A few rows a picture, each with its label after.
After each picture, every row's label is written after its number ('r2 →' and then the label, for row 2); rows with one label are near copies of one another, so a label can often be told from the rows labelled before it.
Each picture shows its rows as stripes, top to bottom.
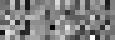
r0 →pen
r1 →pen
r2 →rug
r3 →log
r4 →pen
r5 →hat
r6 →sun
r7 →log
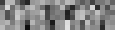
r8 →sun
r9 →log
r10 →rug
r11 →rug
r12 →hat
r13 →hat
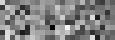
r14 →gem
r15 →sun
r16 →pen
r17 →log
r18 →rug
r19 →hat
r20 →sun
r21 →log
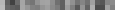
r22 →gem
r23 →gem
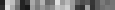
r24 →sun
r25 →sun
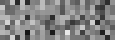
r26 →pen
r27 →gem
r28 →gem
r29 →hat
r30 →log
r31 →rug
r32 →hat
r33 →pen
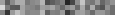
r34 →rug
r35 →gem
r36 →rug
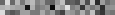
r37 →log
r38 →hat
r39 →gem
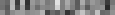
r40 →pen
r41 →pen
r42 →rug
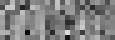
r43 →pen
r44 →sun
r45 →gem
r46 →rug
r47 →rug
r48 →rug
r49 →hat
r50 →rug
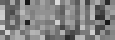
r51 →pen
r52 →gem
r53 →gem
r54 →gem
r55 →pen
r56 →gem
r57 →log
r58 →rug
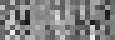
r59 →pen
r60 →gem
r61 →pen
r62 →pen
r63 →sun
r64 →log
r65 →pen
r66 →log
